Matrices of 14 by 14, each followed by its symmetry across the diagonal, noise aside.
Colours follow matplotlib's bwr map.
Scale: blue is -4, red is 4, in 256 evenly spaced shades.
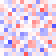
antisymmetric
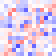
symmetric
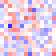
neither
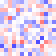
symmetric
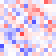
antisymmetric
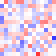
antisymmetric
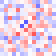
symmetric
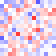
symmetric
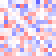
antisymmetric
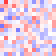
neither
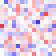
neither
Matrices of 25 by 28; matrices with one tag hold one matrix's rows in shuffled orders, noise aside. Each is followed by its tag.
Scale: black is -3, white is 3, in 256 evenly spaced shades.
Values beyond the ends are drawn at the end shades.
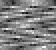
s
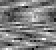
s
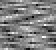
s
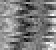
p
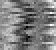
p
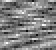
s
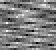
s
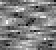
s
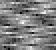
s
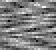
s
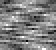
s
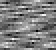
s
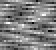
s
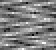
s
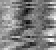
p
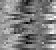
p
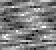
s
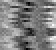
p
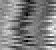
p
